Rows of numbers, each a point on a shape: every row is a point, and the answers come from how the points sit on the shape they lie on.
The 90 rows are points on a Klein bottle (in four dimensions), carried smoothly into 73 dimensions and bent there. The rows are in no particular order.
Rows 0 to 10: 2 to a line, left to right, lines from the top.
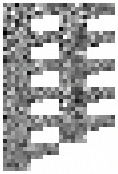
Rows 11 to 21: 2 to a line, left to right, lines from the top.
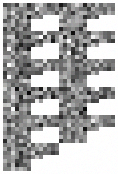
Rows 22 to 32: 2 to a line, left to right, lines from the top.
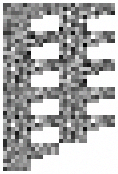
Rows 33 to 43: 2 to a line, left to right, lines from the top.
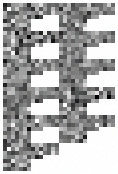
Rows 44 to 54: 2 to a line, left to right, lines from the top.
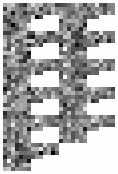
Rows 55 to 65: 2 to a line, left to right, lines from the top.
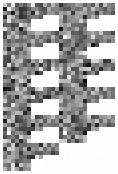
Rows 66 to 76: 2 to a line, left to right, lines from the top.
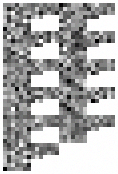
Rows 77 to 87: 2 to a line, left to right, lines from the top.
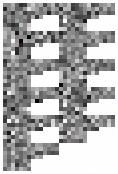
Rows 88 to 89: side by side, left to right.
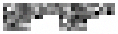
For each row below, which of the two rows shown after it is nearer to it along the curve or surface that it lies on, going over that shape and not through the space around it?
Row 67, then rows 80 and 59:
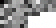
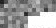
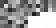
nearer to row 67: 59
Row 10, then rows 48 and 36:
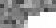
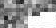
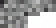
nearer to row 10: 48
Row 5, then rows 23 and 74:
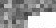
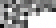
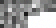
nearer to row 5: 74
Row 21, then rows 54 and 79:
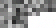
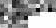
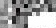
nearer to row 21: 79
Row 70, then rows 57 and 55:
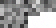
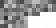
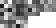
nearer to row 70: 57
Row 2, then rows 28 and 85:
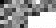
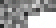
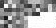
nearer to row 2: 85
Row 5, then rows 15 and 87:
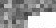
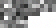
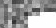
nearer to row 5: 15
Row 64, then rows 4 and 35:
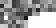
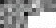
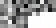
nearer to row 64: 35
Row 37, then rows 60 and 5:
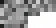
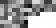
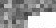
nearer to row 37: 60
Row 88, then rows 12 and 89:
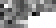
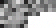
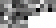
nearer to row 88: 89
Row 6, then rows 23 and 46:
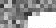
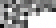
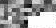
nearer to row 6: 23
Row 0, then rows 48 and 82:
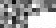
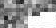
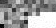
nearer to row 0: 82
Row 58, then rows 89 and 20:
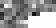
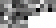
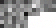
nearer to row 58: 89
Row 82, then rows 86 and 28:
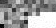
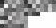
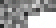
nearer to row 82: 28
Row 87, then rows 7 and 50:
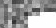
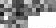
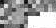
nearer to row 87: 50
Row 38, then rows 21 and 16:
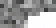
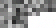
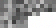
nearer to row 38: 16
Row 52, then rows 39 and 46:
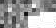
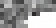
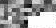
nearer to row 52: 46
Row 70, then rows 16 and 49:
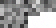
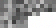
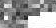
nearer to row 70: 16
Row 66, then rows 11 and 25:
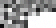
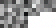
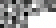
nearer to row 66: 25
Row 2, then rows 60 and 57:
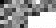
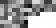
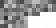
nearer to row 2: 60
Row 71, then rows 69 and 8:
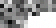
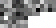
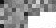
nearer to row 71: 69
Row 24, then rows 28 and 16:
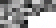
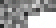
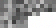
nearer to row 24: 28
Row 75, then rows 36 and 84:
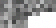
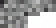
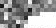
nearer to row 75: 84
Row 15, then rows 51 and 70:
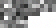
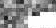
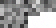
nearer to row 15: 51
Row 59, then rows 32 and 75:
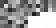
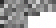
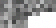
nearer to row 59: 32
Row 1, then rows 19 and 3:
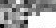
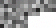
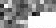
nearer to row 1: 19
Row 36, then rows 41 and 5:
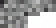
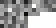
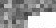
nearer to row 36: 41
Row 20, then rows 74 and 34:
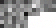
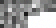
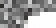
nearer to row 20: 74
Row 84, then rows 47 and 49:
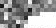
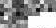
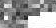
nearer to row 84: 47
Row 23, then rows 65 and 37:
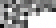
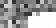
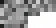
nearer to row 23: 37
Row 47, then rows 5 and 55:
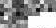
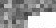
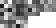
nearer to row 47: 55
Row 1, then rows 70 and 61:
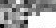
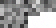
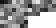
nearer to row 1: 61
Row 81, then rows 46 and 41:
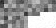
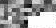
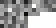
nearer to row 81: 41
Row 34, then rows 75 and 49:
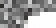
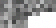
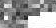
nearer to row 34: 75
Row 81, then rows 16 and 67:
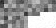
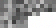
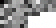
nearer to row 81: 67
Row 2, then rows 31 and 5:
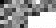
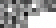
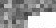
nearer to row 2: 31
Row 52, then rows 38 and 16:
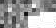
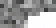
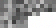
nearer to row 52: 16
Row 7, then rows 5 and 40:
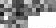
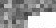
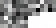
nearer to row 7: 40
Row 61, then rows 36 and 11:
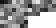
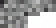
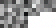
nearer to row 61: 11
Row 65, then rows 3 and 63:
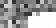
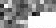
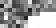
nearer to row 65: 63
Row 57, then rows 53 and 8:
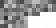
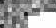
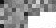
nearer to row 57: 8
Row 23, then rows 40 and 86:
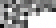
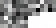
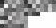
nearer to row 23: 86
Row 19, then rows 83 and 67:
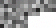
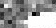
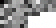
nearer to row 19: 67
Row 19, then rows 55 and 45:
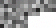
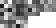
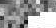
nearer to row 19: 45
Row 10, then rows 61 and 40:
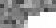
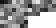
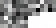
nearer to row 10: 40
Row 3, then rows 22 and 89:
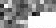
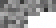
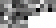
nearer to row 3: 89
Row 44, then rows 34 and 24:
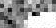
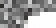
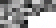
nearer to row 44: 34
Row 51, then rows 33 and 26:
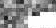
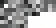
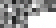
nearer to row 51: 33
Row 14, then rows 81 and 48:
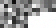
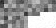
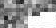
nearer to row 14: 81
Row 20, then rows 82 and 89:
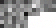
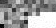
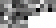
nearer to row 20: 82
